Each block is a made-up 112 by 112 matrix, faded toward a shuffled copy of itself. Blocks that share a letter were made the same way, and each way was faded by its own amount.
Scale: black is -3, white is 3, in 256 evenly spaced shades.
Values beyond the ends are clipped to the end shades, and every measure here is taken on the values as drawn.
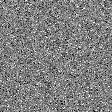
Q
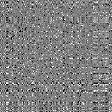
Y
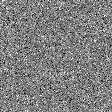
Q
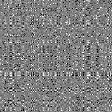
Y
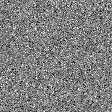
Q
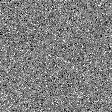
Q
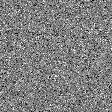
Q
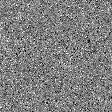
Q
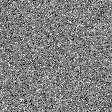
Q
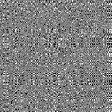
Y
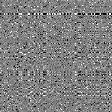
Y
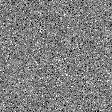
Q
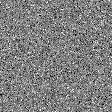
Q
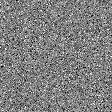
Q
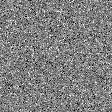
Q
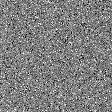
Q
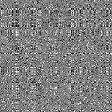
Y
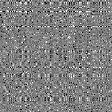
Y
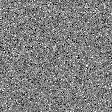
Q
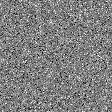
Q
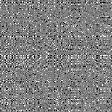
Y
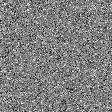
Q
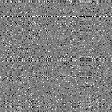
Y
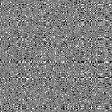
Y
